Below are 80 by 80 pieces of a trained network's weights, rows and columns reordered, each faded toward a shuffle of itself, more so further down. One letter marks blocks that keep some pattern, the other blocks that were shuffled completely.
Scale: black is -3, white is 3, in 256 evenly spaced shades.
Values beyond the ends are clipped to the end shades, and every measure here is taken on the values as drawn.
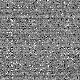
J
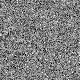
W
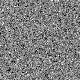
W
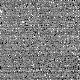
J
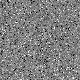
W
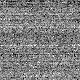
J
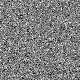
W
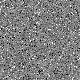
W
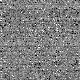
J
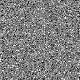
J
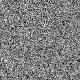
W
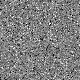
W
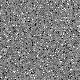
W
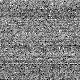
J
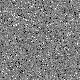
W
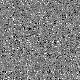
J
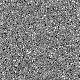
W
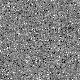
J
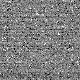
J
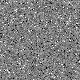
W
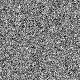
W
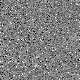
J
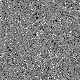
W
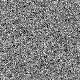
J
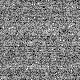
J
